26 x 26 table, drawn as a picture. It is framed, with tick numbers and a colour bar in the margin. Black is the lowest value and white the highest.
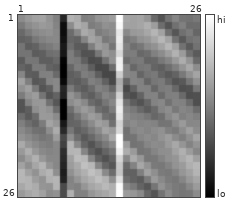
Odd lines: columns 7 and 15. Histogram: heavy tails on both sides. Average level on the scale: 50%.
